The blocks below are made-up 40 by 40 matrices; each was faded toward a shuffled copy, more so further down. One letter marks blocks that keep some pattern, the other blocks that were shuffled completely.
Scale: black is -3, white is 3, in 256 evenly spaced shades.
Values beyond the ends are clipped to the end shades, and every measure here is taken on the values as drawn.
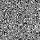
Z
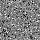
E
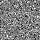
E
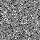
Z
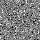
E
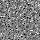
Z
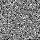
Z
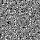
Z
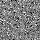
E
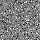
E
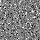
Z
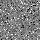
E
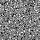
E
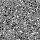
E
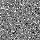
Z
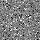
E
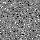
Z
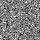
E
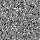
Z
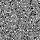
E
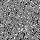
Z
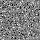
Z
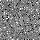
E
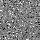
E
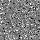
Z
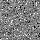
E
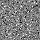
E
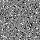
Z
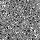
E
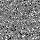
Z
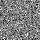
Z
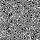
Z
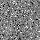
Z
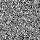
E
